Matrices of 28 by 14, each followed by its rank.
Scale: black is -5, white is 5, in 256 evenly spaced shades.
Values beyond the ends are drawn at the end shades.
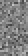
full rank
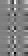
one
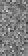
full rank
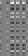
one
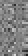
three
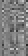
three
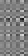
one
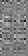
three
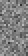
full rank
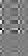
one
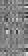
three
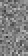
full rank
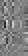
three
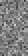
full rank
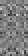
three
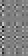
one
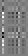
one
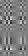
one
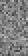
full rank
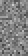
full rank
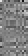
three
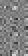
three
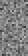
full rank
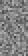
full rank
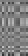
one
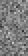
full rank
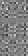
three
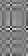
one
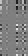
one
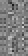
three
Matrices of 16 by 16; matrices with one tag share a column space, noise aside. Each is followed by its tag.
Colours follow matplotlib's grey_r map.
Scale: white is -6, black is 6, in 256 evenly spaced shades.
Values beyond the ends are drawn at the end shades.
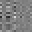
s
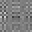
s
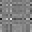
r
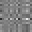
r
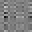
s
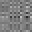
s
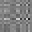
r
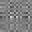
s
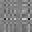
r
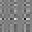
r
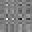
r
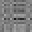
r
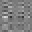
s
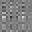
s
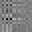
r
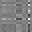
r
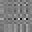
r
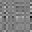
s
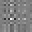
r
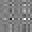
r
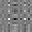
r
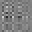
s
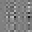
s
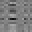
r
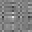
s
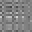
s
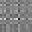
r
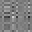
s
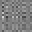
s
